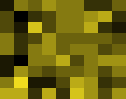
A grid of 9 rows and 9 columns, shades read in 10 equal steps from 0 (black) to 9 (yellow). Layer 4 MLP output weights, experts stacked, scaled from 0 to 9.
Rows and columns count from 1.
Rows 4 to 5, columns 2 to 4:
2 3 6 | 2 5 6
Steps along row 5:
down up up down up same down up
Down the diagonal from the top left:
1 0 8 6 4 3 5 2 6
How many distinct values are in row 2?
6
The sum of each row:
34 33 35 35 39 38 35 37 48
